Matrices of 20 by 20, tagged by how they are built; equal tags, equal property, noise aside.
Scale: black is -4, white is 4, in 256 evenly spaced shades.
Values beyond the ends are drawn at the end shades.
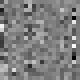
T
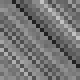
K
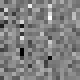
T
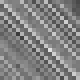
K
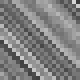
K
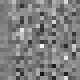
T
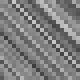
K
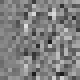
T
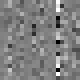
T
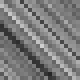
K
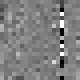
T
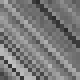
K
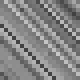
K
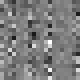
T
